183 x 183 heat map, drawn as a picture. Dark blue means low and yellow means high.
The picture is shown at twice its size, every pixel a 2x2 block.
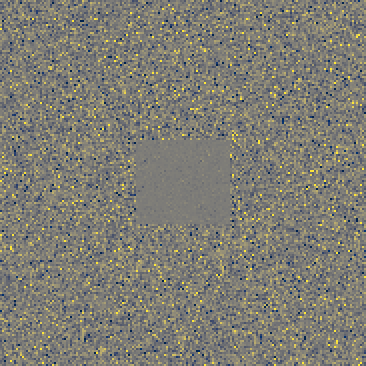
There are no regular stripes. Neither half mirrors the other. The centre is the smoothest part. No single row or column stands out from its neighbours. In the centre lies a patch that is calmer than the rest. The texture is fine-grained noise.
